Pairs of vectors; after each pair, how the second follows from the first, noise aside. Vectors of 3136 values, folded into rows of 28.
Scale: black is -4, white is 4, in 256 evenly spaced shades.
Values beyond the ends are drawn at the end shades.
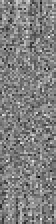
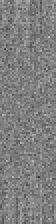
shrunk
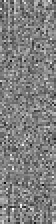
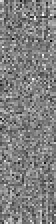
reversed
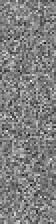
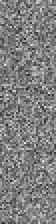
reversed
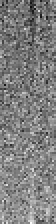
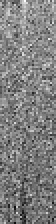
reversed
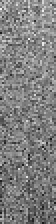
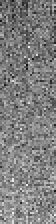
reversed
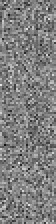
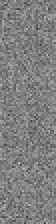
shrunk
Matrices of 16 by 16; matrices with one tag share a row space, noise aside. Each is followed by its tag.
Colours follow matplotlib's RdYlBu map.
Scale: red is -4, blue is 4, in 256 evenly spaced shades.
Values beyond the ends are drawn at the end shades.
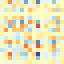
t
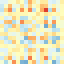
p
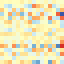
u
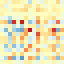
t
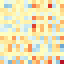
u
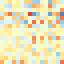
u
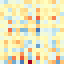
t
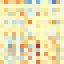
t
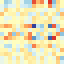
u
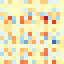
p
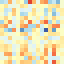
p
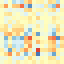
t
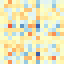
t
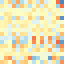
u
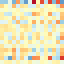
u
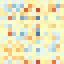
t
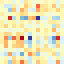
t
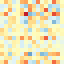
p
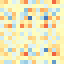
p
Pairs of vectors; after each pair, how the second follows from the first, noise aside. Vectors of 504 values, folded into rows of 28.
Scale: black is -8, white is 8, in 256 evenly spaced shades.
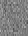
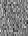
scaled up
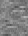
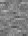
wrapped around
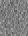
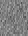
wrapped around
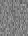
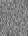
wrapped around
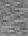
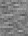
reversed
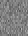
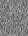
negated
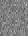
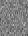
wrapped around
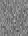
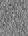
reversed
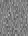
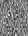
scaled up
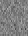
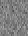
reversed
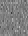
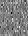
scaled up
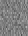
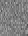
wrapped around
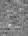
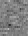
negated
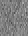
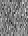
scaled up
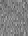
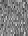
scaled up
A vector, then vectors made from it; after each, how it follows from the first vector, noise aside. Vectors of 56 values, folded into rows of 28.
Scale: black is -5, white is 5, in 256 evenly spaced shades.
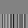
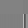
partly zeroed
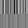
reversed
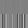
partly zeroed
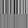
reversed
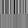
reversed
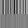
reversed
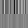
reversed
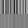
reversed
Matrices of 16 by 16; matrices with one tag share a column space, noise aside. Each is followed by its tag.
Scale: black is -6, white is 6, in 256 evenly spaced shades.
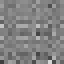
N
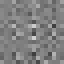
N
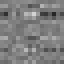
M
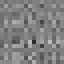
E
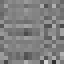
N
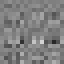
E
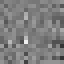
E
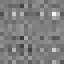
M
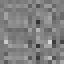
E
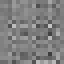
N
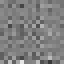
N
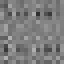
M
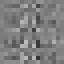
E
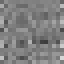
E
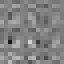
E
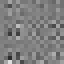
N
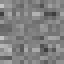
M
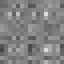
M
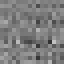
E
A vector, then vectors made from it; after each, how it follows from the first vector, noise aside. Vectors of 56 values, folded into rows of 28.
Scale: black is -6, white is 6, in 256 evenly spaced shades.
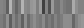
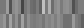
negated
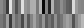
scaled up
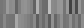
wrapped around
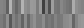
copied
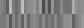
copied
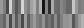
scaled up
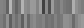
copied
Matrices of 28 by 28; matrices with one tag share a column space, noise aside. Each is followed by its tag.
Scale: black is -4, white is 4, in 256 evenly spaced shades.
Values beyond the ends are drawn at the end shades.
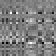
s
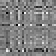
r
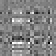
s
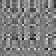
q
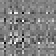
s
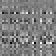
s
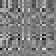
q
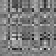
q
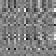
q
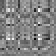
q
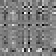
r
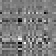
s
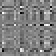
r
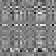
r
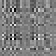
q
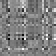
q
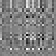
q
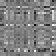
r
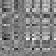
q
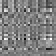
q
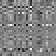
r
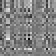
q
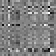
r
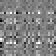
s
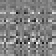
s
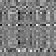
r
